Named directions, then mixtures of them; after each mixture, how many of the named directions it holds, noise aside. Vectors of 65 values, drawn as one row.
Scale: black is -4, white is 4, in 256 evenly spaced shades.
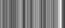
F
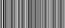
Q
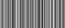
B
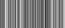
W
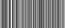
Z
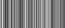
three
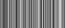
three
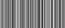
one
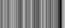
one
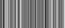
two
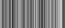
three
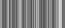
two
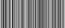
three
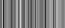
three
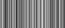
two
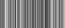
one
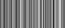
two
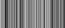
one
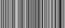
three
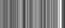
one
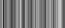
two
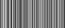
two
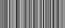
two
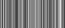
three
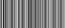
one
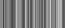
three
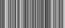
one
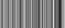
two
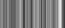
one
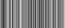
three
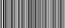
one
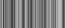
three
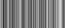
three
